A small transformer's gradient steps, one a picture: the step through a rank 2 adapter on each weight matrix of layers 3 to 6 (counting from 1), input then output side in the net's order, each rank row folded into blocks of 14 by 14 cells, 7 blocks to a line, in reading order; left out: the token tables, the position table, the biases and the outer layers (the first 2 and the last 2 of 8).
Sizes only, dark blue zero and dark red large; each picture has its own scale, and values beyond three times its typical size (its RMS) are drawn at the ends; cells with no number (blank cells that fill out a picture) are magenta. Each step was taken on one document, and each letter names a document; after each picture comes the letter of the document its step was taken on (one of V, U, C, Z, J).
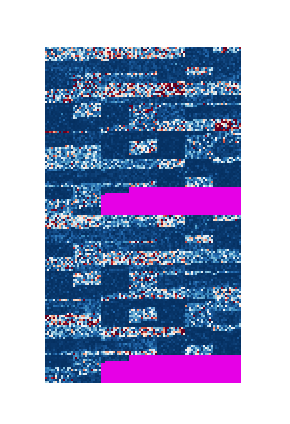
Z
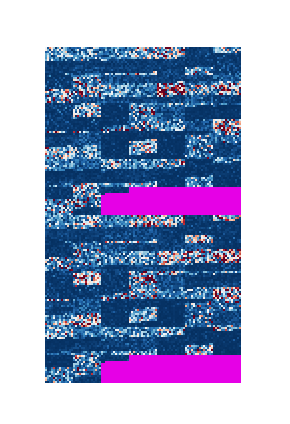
Z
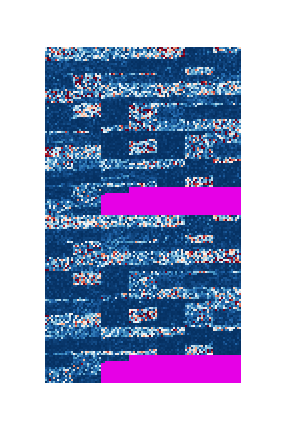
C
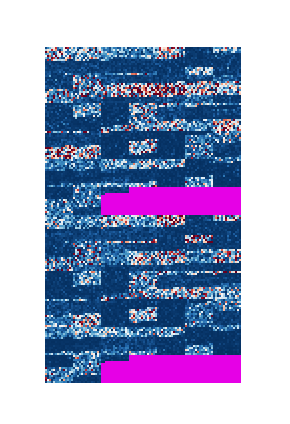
Z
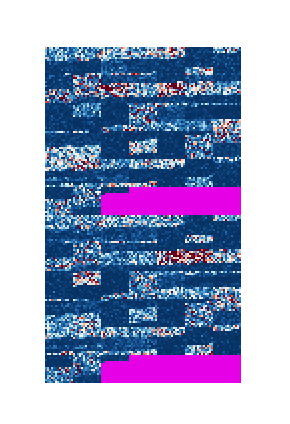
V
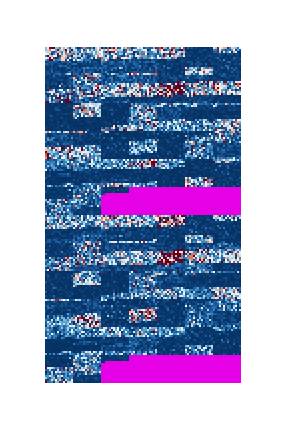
V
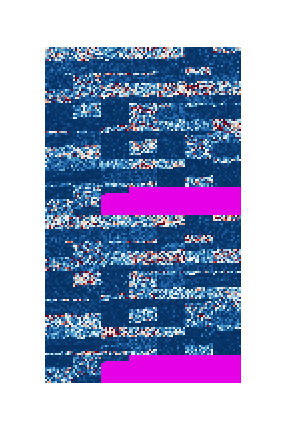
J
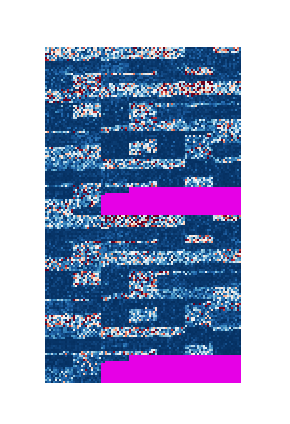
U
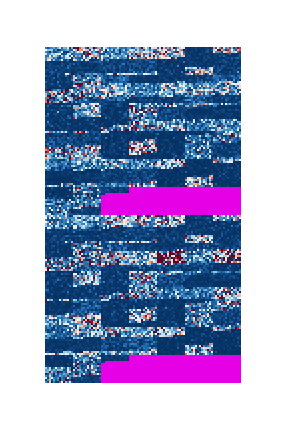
U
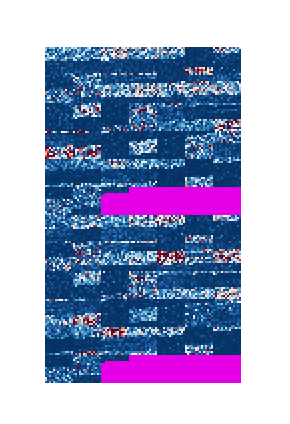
C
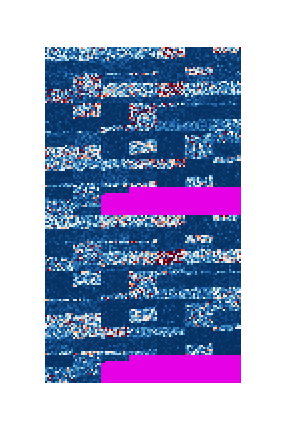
U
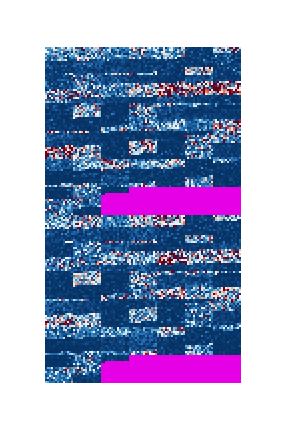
V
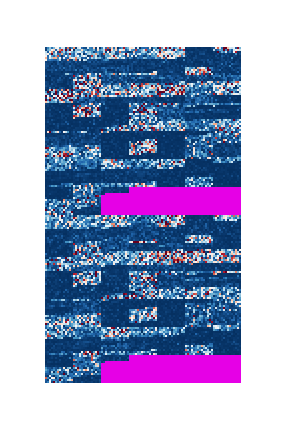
Z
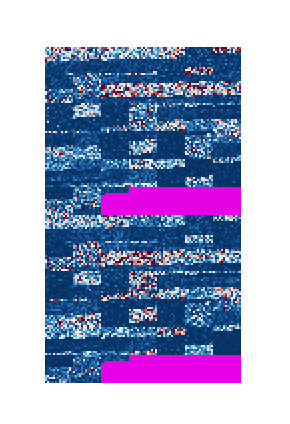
U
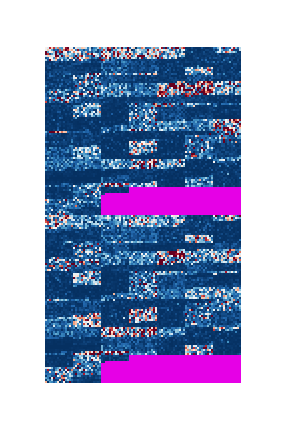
V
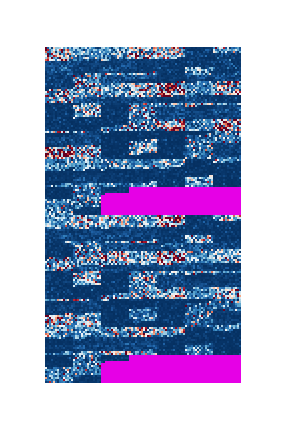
Z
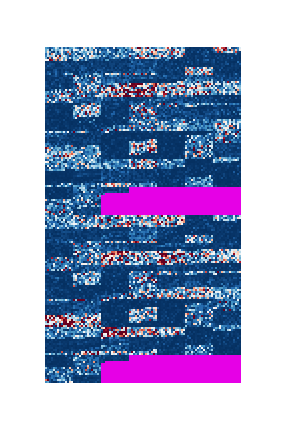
C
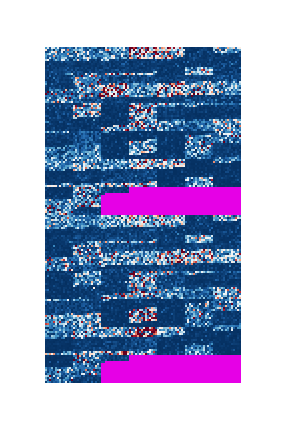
U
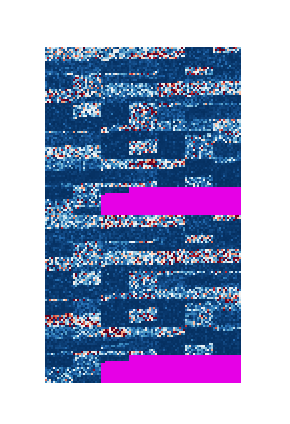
C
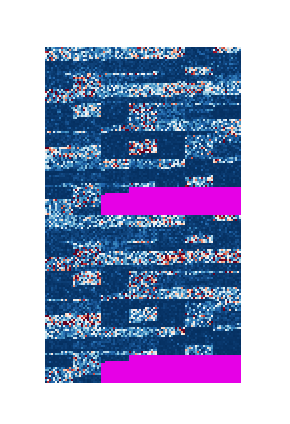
Z
